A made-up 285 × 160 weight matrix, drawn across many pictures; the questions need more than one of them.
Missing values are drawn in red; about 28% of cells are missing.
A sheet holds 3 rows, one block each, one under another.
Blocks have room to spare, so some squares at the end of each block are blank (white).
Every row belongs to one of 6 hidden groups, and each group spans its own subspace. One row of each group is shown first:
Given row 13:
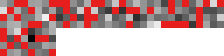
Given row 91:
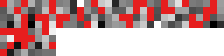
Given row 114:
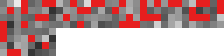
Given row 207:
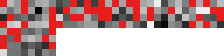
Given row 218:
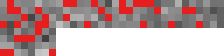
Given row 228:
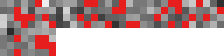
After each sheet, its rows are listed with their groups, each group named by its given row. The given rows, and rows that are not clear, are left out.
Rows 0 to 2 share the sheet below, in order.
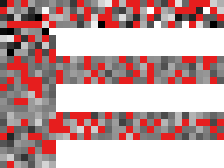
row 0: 91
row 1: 228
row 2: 218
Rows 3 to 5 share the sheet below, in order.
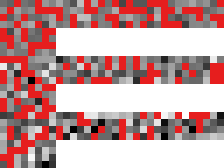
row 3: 207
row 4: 13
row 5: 218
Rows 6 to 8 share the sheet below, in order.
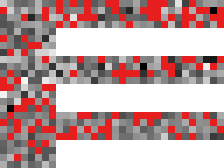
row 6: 218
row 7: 91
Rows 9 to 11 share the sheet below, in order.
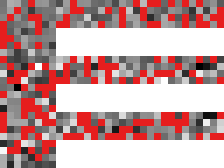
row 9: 228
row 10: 207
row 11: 91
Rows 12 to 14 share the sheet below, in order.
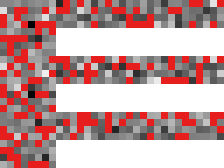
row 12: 13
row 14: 207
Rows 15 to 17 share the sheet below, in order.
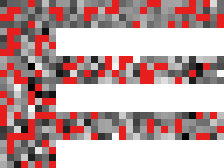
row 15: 91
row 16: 13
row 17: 228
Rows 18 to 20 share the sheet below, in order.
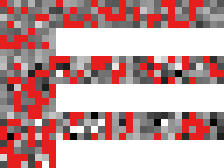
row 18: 228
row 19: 207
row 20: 218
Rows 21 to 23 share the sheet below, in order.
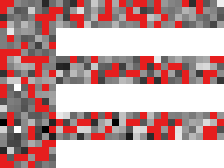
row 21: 228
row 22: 207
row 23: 13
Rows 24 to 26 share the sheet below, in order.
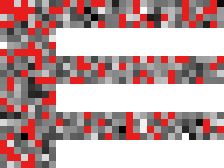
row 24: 228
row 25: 13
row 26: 91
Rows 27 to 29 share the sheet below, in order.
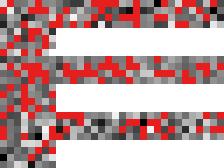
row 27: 218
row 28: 91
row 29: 228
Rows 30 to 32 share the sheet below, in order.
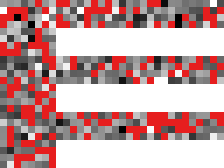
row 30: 13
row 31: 207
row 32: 91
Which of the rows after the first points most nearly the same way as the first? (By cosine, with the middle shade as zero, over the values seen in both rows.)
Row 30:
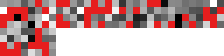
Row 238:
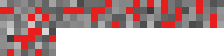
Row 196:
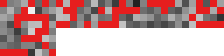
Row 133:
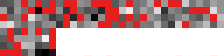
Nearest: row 238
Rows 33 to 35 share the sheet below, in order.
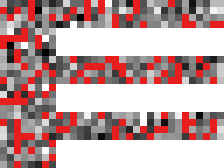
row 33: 218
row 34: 91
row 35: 114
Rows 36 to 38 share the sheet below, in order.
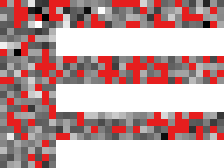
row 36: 228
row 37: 13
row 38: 218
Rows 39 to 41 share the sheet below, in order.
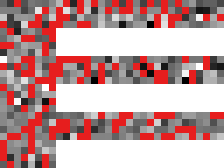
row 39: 207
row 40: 91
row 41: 218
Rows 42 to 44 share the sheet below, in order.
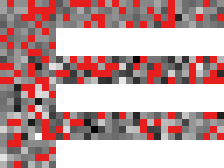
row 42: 207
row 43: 13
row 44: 228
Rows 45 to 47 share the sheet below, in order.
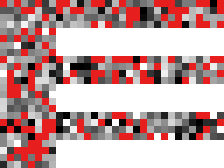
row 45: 91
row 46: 228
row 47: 13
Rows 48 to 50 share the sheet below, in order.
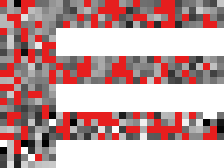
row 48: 114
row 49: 114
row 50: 91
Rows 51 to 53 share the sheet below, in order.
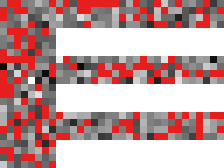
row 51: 207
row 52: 13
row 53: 228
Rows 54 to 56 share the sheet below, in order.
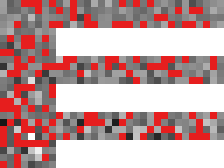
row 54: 218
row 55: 13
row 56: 13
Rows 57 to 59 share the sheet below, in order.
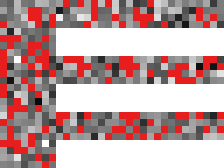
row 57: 207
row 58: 114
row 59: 91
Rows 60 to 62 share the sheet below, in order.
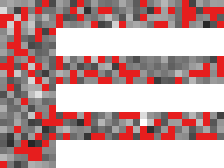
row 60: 228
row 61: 13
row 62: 228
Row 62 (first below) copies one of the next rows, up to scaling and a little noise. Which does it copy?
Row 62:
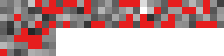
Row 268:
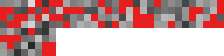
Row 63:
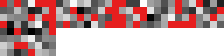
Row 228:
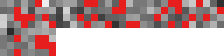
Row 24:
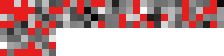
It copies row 63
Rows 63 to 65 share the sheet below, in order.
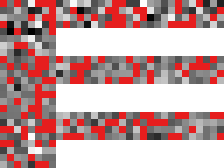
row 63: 228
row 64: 207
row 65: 13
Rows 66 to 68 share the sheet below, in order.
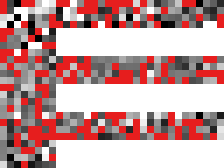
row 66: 228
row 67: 91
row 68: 114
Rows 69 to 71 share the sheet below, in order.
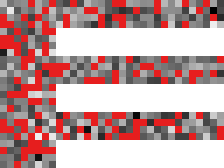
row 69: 218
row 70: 13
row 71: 13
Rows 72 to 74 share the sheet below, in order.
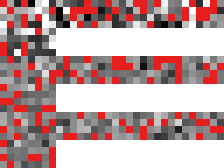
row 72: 228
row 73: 228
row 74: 207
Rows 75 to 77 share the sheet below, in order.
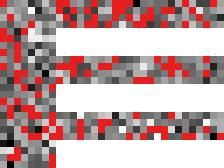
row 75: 13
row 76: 228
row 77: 91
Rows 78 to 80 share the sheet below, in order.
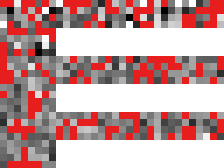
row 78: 114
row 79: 13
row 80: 228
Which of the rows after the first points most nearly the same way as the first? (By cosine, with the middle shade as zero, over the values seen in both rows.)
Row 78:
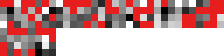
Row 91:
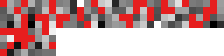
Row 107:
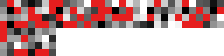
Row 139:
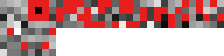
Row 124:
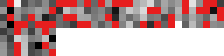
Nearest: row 107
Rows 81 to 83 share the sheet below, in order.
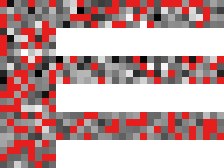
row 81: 114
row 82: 114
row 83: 228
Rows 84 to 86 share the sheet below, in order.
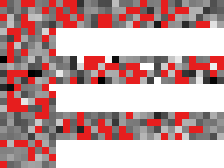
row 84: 91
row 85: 91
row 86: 207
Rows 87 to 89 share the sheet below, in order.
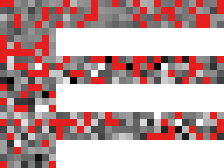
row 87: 228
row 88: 218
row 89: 207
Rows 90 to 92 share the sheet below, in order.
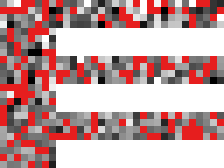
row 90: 114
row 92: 218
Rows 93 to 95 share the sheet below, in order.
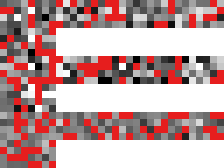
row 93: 13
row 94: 13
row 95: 91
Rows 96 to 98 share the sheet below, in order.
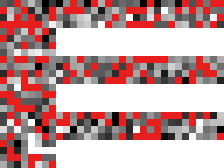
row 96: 114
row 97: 207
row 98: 13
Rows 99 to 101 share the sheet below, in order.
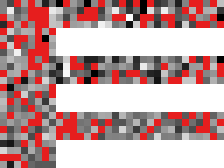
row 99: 114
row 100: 228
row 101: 91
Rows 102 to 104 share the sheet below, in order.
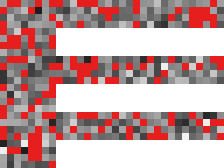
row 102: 207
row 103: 114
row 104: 91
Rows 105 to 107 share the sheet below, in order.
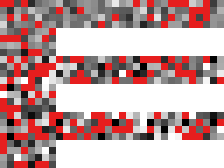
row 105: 114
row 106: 91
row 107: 114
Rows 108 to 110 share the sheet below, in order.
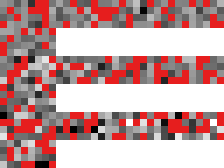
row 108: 228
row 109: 228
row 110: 218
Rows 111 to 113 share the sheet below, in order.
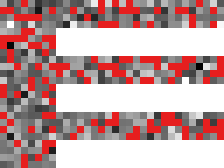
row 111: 218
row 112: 91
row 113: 114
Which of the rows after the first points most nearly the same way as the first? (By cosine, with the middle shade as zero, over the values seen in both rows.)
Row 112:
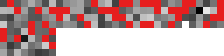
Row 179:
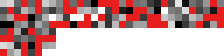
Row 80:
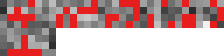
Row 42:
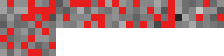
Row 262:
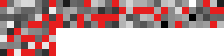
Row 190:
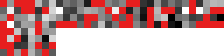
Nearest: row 262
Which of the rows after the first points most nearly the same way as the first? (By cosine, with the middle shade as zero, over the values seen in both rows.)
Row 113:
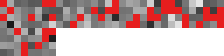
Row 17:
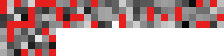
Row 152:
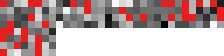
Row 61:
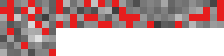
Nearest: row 152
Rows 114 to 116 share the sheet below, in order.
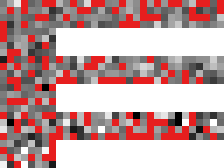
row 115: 91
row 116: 218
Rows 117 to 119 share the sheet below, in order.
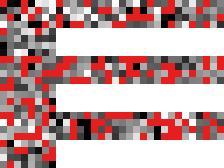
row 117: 228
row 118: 228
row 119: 228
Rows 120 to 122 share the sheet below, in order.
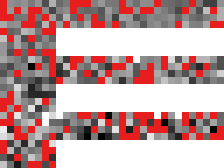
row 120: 91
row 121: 13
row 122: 114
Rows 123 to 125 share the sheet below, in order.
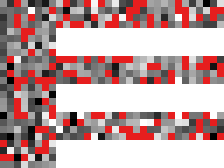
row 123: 228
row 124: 114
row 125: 91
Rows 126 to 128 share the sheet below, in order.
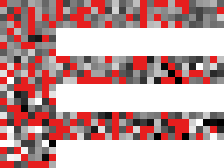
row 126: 13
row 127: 114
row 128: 91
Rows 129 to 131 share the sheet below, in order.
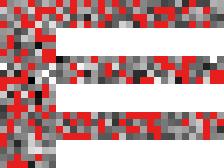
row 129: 13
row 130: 13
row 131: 13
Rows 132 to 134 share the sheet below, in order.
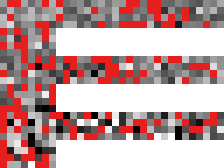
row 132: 114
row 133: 218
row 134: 13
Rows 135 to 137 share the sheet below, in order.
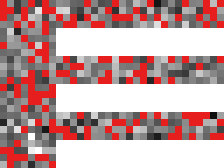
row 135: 207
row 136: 207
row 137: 13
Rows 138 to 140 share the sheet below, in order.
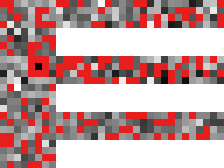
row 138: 114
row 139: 207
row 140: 91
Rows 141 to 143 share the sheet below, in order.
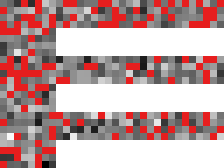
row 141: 228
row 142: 114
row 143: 218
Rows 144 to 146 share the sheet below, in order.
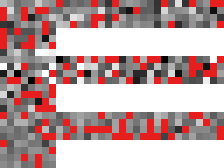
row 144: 218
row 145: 13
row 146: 207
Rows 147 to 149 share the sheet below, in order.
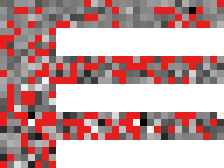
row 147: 218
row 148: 228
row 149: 228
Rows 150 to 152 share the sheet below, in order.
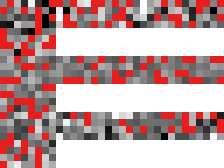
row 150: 228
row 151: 228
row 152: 218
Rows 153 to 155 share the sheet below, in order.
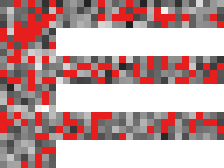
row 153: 114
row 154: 218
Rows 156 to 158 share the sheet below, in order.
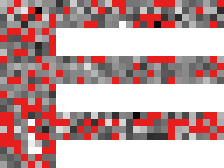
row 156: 207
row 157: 228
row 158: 13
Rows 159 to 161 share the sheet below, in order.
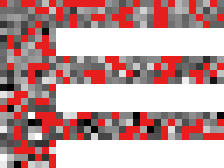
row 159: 91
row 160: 91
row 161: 228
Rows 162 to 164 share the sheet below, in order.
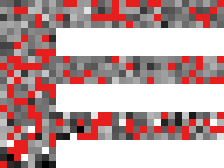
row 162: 228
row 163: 228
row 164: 218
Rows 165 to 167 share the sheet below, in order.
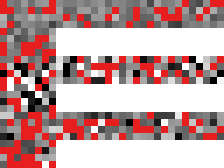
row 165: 114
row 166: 228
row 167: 218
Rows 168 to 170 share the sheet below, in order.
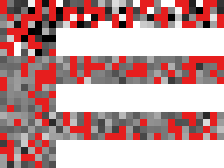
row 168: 13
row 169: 207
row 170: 91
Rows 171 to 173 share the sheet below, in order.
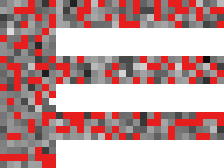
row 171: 228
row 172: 228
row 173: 114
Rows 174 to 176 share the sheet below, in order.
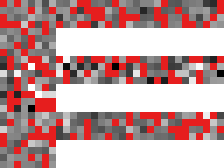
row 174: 91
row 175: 13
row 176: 228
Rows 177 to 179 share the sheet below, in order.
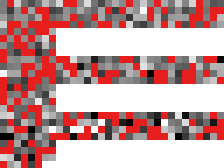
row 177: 114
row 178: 228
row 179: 218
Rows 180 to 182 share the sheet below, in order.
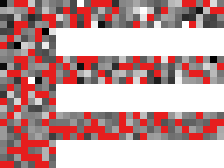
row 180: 91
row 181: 13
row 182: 114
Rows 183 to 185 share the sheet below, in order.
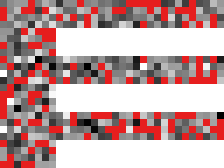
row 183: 13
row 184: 228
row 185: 228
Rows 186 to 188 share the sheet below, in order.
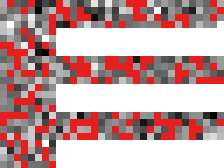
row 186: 218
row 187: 13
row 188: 91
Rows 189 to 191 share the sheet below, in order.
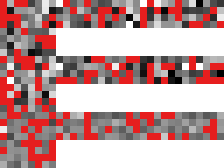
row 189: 114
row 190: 114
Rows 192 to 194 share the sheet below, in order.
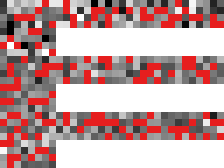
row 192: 218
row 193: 228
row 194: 91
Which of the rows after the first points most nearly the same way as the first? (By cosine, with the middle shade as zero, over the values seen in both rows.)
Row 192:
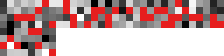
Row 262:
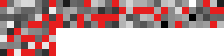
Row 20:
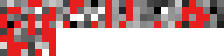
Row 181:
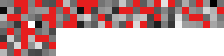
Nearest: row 20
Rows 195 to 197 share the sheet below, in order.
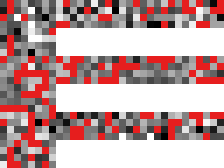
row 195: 13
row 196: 13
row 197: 207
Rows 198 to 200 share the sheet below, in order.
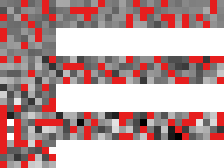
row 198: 13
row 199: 91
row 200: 114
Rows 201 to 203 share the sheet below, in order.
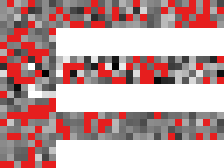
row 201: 228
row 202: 13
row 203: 114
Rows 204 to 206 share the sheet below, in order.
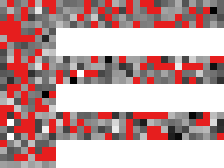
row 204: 218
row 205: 218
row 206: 114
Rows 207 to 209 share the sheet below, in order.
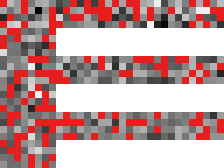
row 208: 13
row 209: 13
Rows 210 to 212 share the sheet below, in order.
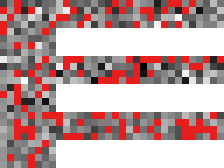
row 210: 207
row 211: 91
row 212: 228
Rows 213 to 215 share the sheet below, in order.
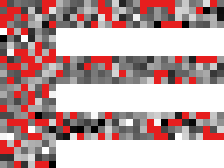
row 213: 91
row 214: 114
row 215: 218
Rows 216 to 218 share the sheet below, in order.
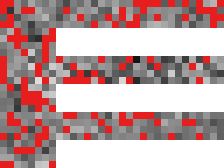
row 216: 13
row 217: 13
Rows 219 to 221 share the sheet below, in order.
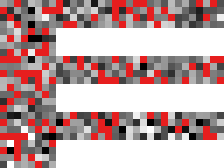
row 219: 13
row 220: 228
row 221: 91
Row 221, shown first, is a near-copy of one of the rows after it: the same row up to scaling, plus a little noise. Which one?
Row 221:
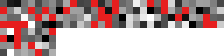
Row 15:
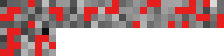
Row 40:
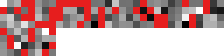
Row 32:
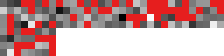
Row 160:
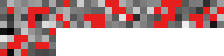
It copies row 32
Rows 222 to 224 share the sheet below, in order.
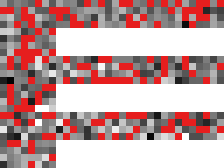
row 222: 91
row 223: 218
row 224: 207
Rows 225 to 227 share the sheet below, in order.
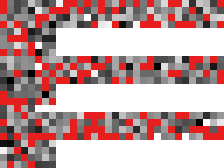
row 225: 13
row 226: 218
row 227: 91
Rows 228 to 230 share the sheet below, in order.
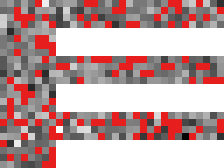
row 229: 228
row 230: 207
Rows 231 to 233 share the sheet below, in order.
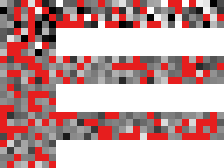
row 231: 13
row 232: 207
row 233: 114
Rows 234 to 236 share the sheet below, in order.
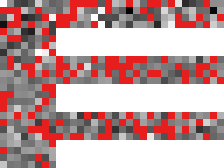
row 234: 218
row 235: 228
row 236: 207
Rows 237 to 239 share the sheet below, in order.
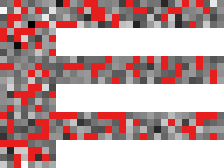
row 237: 13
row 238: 91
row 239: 114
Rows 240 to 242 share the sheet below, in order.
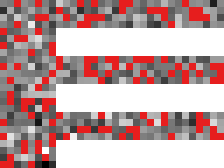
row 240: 13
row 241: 13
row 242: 218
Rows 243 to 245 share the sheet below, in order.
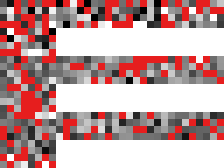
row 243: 114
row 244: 114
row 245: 218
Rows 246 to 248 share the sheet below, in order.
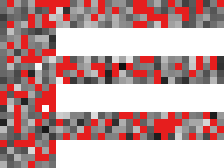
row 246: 228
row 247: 218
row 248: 13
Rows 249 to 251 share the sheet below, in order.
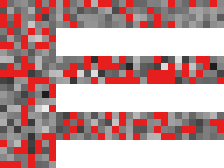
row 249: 13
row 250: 218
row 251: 13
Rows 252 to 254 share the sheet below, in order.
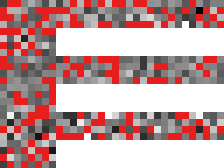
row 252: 91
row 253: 114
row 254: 114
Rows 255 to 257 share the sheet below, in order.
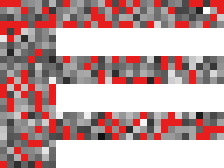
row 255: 91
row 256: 114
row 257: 114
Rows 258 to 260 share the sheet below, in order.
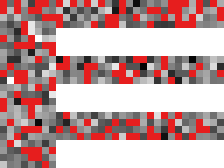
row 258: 13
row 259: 114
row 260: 207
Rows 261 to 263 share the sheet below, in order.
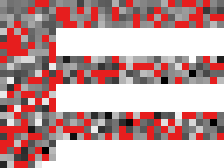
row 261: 91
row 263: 218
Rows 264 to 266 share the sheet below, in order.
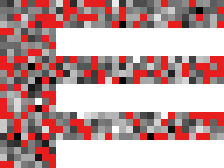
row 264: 207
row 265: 13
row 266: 207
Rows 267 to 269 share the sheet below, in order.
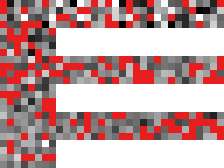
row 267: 207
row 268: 228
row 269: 91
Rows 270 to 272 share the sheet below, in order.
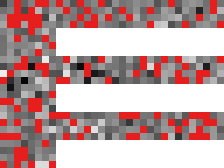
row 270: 207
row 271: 228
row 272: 218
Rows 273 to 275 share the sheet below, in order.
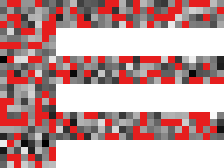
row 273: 207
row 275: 91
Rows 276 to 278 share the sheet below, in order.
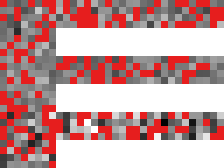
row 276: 207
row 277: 207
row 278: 228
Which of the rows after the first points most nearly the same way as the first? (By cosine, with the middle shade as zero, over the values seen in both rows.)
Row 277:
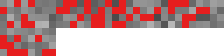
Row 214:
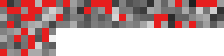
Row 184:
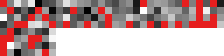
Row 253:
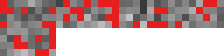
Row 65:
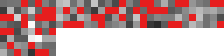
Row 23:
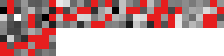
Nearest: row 253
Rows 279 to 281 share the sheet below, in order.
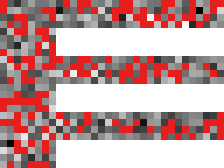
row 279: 91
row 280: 218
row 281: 91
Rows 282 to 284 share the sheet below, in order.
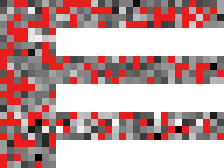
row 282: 13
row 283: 218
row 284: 207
